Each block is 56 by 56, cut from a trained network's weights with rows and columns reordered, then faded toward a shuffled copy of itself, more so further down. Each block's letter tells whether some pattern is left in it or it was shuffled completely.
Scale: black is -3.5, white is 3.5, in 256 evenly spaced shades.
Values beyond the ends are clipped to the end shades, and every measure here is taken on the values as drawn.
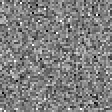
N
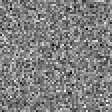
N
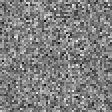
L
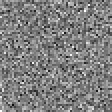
N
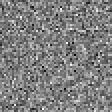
L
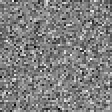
N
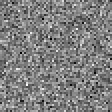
N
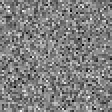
N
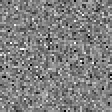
N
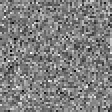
N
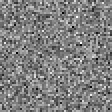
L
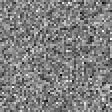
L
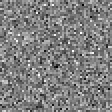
N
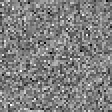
N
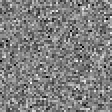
N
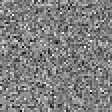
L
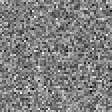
L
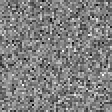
N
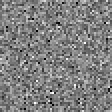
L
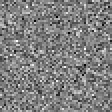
L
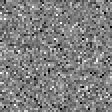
N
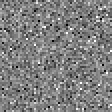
N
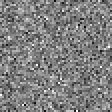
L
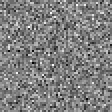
N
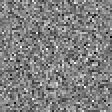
N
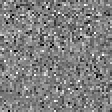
L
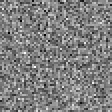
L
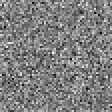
N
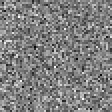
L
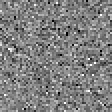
L
